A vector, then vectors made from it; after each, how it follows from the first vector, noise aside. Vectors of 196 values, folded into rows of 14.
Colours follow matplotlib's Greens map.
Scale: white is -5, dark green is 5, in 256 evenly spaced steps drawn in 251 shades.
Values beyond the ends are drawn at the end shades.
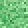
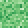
wrapped around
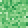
wrapped around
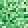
scaled up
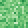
wrapped around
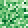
scaled up
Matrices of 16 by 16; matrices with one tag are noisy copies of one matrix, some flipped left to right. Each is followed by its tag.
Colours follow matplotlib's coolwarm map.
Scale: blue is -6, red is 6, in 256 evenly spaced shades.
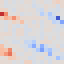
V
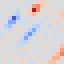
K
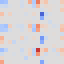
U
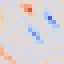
K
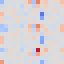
U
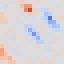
K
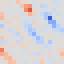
K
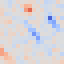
K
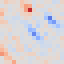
K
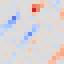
K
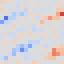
V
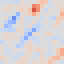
K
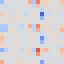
U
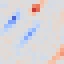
K
